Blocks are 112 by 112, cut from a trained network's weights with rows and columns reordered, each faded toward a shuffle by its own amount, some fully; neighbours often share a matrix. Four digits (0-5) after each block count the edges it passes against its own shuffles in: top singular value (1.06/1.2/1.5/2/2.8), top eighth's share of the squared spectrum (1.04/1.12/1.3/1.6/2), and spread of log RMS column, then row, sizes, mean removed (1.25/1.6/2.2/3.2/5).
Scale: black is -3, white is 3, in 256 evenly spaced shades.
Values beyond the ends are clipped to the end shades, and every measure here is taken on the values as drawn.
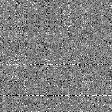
4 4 2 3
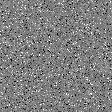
0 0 0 0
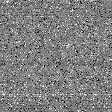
2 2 1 0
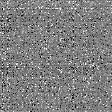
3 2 2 1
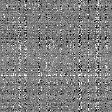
4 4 4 2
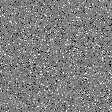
0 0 0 0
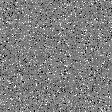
1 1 0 0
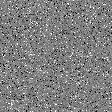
0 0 0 0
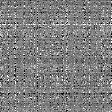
4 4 4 3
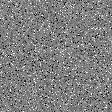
0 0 0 0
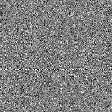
3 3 2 2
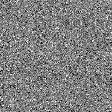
3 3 2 1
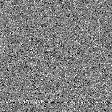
2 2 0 1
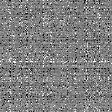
3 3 3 2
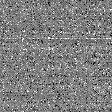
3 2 2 1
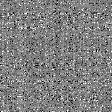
3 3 0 3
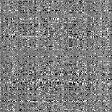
3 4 2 4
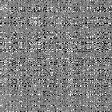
4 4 2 4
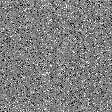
1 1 0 0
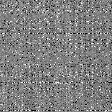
3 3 0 3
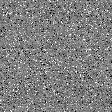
1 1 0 1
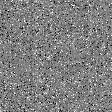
1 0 0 0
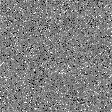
1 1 0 0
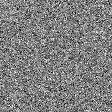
2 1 0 0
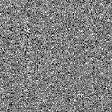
3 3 2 1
